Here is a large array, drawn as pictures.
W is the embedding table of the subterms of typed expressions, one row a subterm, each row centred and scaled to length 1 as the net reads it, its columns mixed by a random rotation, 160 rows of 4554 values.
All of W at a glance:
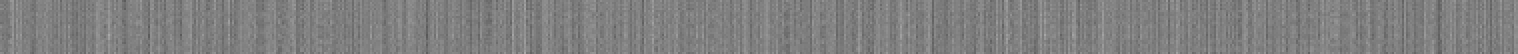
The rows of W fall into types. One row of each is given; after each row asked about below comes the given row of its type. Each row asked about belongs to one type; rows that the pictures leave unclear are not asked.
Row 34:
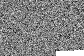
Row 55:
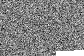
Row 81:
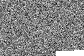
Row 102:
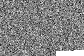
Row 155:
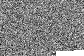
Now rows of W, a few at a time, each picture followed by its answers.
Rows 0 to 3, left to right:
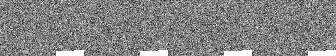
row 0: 155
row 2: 55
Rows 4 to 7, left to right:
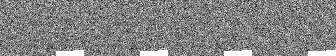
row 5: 102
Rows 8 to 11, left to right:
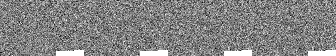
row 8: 34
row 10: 102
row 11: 102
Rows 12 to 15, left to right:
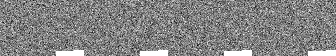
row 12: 81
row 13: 81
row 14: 155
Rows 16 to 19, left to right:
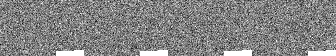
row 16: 155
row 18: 55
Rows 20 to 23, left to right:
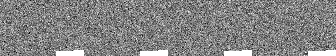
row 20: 102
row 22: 34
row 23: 155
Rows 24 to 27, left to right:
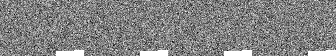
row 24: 81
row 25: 155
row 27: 155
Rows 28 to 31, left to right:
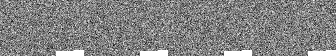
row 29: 155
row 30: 155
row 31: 34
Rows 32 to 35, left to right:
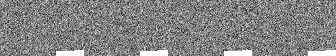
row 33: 102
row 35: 55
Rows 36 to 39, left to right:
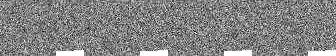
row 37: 55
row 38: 34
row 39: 102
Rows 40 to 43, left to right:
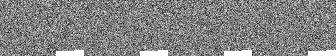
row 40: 81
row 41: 34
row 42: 102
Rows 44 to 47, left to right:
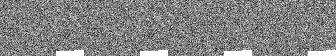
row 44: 34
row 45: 34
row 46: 55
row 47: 55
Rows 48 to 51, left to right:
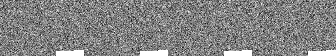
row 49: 55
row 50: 34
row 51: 155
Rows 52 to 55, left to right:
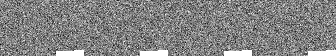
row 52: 155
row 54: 34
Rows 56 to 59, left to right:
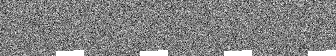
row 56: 55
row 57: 81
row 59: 81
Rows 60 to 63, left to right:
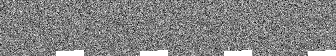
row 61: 55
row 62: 102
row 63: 81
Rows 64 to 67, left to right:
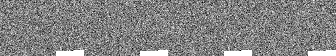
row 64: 102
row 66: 102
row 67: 34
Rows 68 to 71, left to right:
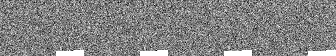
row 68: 102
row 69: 102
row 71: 55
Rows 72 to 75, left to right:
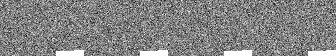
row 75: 102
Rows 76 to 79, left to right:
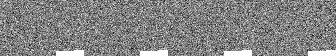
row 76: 155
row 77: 102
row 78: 55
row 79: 34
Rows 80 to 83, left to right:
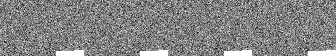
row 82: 102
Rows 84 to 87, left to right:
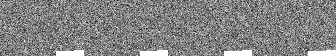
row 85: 81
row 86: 34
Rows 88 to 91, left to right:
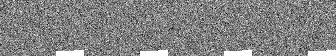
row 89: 155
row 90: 55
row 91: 81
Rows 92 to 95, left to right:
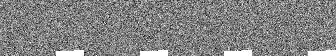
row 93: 34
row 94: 102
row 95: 55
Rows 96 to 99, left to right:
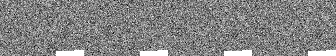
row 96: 81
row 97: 102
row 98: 34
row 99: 34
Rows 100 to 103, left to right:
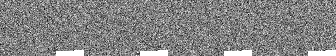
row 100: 55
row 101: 155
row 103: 102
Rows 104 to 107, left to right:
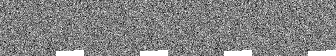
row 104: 102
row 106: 102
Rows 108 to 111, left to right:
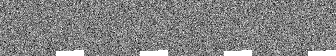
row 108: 102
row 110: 55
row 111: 102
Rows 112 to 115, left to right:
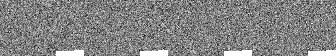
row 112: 81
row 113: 34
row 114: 102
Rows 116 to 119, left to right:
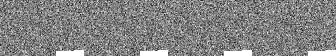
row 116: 102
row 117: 102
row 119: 55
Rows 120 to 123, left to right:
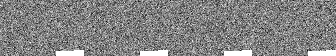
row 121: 155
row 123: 34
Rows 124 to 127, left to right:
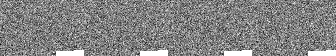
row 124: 155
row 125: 155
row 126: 155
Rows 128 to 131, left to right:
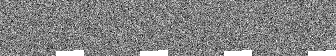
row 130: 155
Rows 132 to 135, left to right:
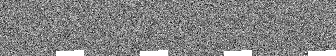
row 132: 34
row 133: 81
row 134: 81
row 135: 155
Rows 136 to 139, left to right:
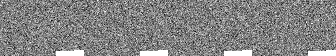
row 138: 34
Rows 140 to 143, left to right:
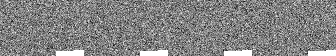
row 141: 155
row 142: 34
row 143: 155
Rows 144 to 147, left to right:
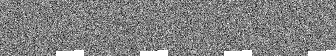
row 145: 102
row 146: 155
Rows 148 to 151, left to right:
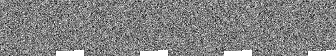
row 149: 155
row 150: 55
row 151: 155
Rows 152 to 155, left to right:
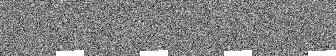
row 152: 34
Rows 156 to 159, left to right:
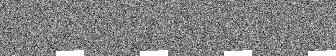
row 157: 81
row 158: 155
